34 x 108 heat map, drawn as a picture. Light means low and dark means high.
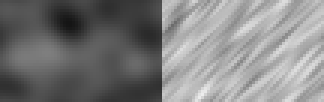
It is made of 1 by 2 panels. Panel 1,1: high, smooth. Panel 1,2: low, slanting up to the right.
